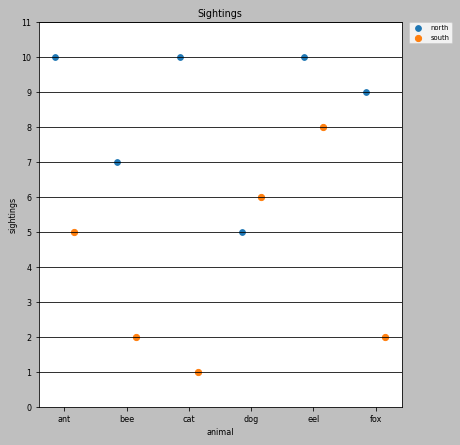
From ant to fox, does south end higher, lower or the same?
lower
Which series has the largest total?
north
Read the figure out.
Title: Sightings
x-axis: animal, ticks ant bee cat dog eel fox
y-axis: sightings, ticks 0 1 2 3 4 5 6 7 8 9 10 11
Legend: north, south
Values:
north: 10 7 10 5 10 9
south: 5 2 1 6 8 2
